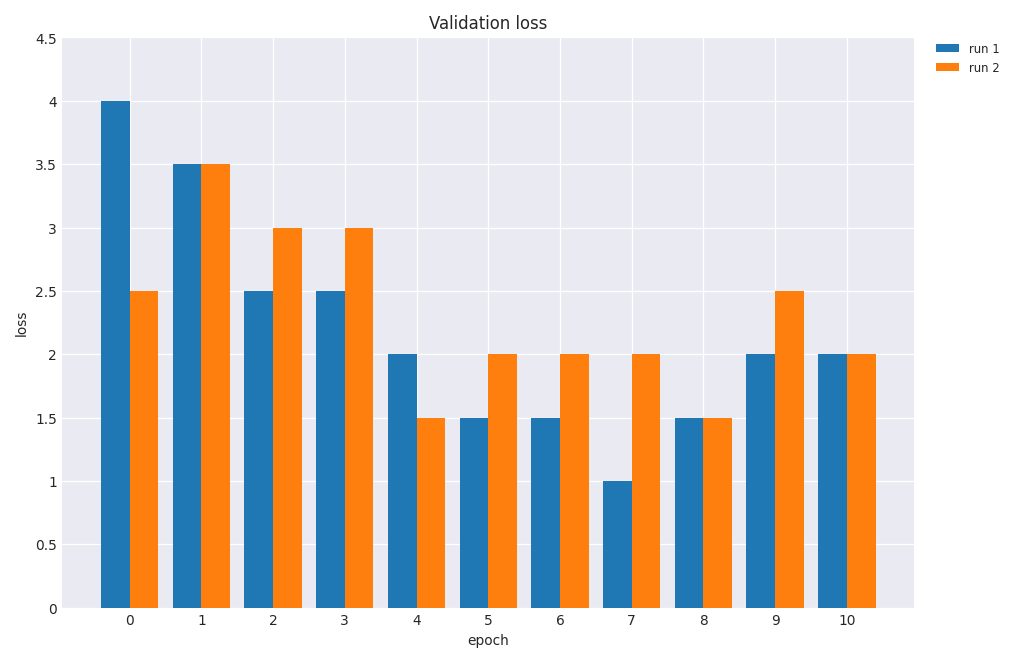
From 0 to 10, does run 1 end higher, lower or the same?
lower
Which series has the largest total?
run 2
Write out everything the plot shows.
Title: Validation loss
x-axis: epoch, ticks 0 1 2 3 4 5 6 7 8 9 10
y-axis: loss, ticks 0 0.5 1 1.5 2 2.5 3 3.5 4 4.5
Legend: run 1, run 2
Values:
run 1: 4 3.5 2.5 2.5 2 1.5 1.5 1 1.5 2 2
run 2: 2.5 3.5 3 3 1.5 2 2 2 1.5 2.5 2
